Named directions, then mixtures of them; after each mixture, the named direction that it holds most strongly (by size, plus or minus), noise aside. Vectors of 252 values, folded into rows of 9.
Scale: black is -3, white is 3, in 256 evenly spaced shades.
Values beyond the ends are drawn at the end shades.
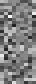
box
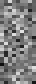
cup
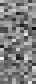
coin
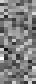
coin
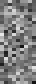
cup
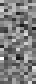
coin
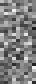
coin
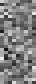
box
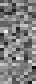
coin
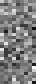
coin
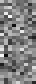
box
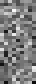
cup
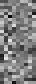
box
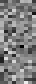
box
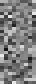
box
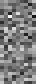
box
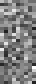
coin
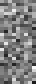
coin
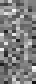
cup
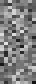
cup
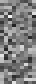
box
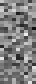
coin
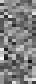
box
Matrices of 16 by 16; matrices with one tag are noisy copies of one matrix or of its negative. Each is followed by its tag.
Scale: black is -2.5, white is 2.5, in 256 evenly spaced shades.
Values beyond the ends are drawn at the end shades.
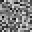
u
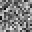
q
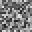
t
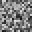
t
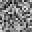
q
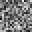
q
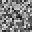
t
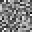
u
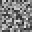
t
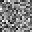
u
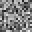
q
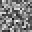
t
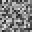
t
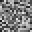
u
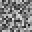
t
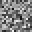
t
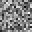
q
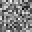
q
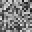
q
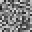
u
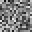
u
